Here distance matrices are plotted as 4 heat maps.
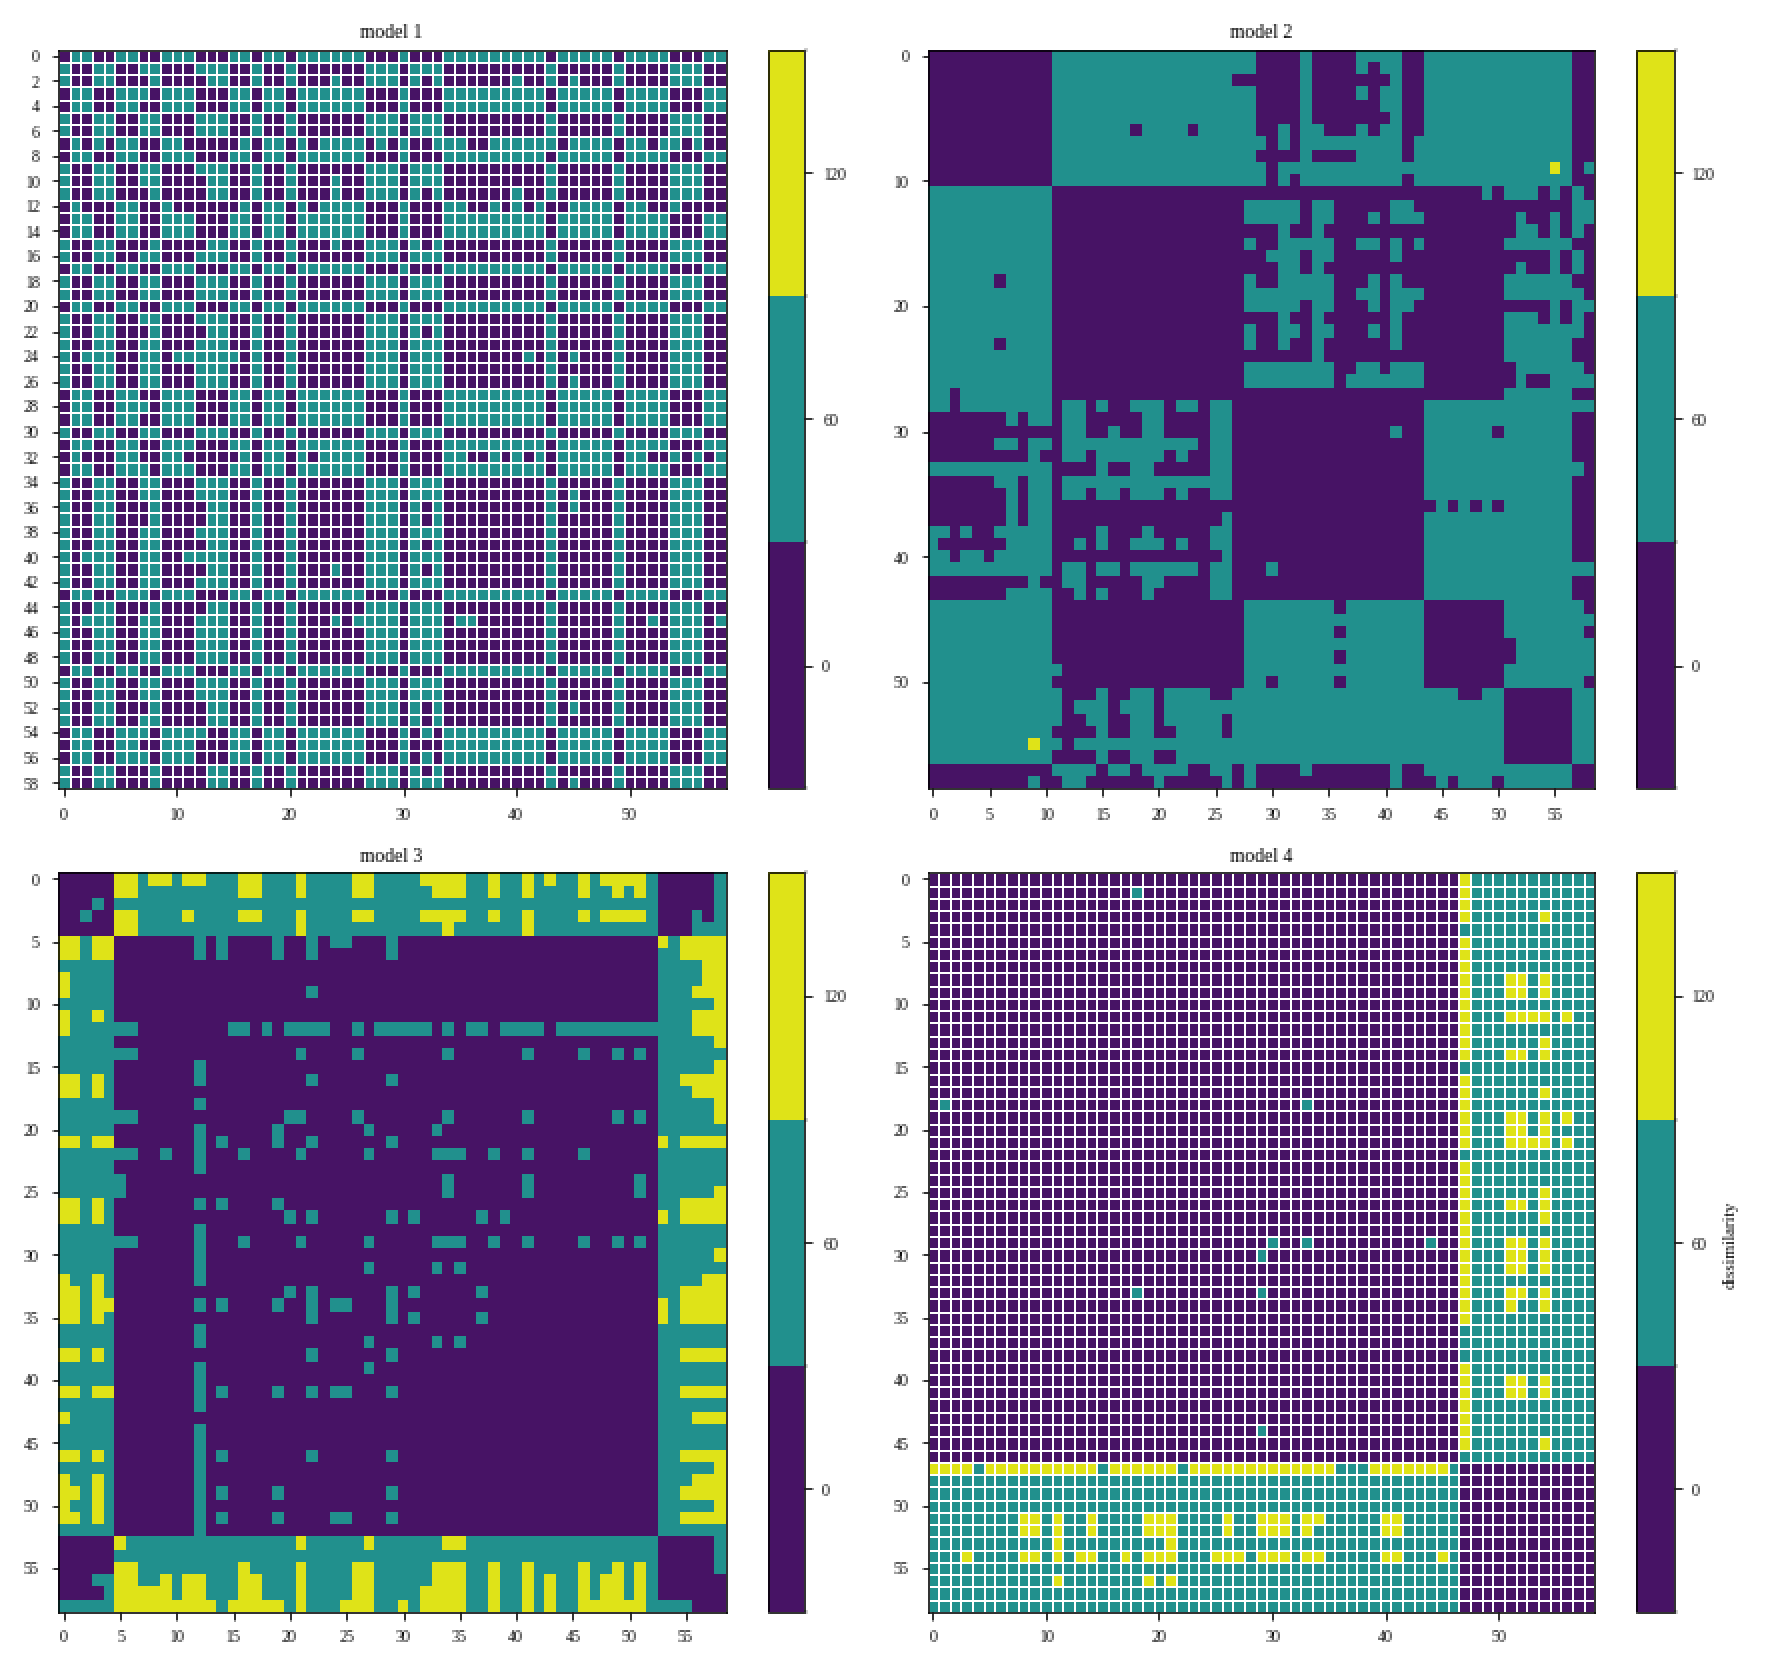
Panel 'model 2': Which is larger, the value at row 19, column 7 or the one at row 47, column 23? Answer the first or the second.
the first
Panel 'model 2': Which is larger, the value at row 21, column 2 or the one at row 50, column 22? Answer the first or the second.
the first
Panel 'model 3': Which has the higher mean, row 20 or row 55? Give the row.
55
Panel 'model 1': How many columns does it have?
59
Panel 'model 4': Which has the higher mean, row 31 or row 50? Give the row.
50
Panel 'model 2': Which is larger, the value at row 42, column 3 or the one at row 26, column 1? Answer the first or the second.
the second
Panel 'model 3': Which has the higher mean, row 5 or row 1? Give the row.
1
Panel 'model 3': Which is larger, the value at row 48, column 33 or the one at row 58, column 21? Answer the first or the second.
the second
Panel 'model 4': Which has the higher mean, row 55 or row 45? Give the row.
55
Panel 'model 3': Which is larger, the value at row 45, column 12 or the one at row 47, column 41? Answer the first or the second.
the first
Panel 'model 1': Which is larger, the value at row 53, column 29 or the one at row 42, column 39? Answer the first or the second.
the first
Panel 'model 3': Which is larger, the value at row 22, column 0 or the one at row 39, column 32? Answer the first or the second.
the first
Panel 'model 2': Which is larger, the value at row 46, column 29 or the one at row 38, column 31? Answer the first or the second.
the first
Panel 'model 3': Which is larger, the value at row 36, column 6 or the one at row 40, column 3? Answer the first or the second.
the second
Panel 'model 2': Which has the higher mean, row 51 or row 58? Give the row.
51
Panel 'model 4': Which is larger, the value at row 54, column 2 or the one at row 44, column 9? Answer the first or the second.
the first
